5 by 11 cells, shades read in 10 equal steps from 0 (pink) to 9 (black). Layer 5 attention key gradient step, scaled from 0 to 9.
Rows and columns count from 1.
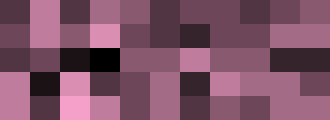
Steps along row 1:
down up down up up down same up down down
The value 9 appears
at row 3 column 4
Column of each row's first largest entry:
1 7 4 2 2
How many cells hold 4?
8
